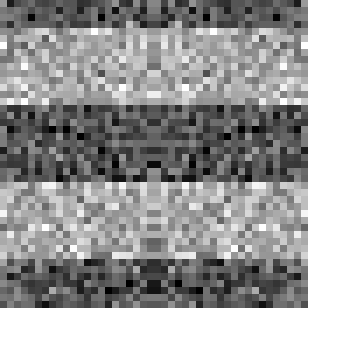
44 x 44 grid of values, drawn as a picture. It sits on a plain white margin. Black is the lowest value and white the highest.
There is no overall slope. Stripes running across repeat 2 times from top to bottom. It is mirror symmetric from left to right.
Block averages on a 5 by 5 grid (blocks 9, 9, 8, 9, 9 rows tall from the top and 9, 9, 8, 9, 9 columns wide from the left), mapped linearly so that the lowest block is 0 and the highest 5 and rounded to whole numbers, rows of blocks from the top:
33333 / 43334 / 00000 / 55555 / 21112
